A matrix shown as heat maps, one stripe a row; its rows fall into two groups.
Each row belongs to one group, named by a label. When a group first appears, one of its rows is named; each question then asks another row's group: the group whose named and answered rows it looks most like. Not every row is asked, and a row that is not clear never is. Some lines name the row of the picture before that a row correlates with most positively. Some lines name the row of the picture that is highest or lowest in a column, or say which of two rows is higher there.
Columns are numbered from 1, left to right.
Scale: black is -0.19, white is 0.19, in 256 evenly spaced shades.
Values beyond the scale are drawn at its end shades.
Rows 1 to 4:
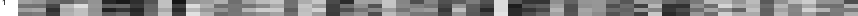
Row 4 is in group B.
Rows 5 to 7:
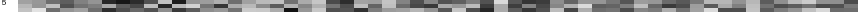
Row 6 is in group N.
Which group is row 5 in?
B
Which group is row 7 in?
B
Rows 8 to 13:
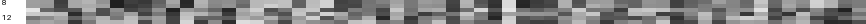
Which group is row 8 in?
B
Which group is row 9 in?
B
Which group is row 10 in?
N
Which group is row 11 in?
N
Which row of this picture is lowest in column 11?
10
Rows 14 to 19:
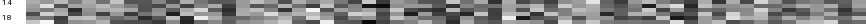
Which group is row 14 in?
N
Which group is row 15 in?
B
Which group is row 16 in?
N
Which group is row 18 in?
B
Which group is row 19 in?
B
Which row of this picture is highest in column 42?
18
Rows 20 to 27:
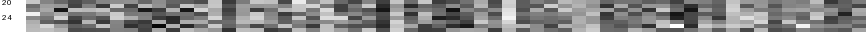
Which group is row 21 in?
N
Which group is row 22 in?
B
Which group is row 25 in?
N
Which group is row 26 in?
B
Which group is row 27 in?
N
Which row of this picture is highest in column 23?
24
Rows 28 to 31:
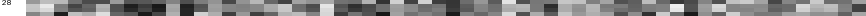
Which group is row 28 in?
N
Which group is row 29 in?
B
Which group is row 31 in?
B
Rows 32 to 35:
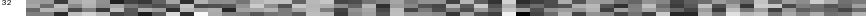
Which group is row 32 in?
B
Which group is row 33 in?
N
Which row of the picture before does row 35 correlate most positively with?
31
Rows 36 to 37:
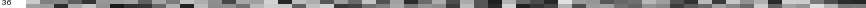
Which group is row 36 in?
N
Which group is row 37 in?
B
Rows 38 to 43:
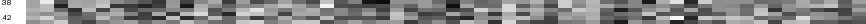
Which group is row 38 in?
B
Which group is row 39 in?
B
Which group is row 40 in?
N
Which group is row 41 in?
N
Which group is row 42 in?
B
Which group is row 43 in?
N
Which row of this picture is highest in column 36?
42
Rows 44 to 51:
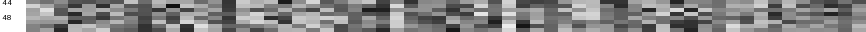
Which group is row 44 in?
N
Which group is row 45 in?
N
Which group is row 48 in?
N
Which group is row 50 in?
B
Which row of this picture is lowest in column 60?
44
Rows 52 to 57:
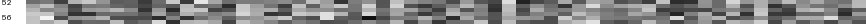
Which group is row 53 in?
N
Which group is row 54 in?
N
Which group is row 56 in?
B
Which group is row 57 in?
N
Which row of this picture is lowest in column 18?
55
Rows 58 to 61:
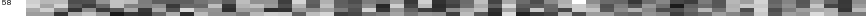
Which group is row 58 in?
N
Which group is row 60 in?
N
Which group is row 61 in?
B
